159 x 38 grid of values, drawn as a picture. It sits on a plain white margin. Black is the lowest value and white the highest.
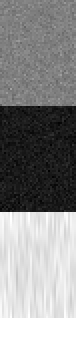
The table splits into 3 rows of 1 panel. Panel 1,1: middling, fine-grained, faint in contrast. Panel 2,1: very low, fine-grained, faint in contrast. Panel 3,1: very high, streaked downward, faint in contrast.
